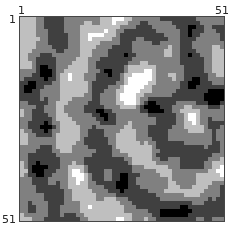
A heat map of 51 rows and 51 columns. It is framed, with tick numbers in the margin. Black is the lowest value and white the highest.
Slope: none. Rings: centred on the middle right. Grain: blotchy. Ninth with the lowest average: middle right. Seam: none.
